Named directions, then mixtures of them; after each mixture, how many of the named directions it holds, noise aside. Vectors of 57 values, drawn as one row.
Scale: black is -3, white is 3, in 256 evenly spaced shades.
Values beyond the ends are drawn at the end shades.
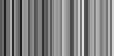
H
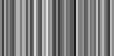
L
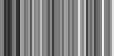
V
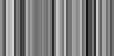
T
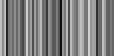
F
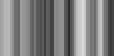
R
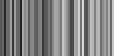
one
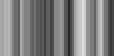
one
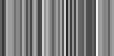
three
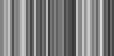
three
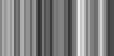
one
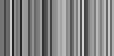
one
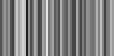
three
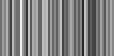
three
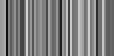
one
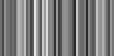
one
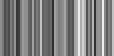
three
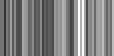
three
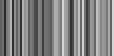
one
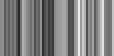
three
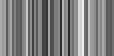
three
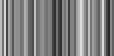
three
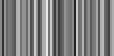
one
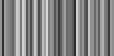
one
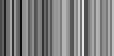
one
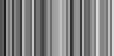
two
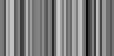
one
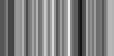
three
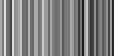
one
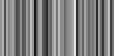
one
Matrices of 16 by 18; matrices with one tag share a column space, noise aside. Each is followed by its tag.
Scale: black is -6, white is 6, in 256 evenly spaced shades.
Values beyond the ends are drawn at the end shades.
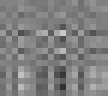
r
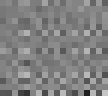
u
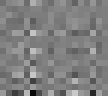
u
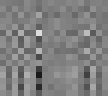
r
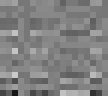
u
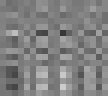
r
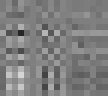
r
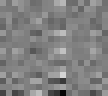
u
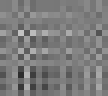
r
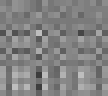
r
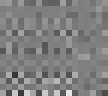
u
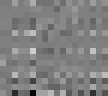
u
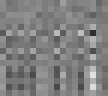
r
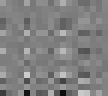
u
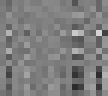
r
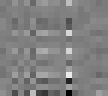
u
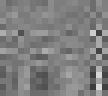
r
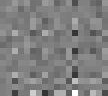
u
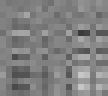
r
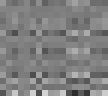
u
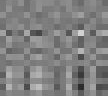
r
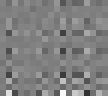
u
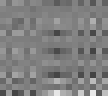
u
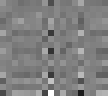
u
